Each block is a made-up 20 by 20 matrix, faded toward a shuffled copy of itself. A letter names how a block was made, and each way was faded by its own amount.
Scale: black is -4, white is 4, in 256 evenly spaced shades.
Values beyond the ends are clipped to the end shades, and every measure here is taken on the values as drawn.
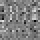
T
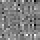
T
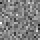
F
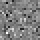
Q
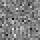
F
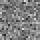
F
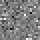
Q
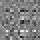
T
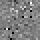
Q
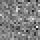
F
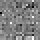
T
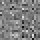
T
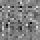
T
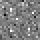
Q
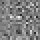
T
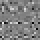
T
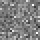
F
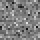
F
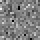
F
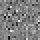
Q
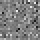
Q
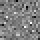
Q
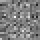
T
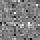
Q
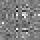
T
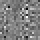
T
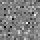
Q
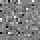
Q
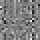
T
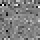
Q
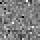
Q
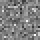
F
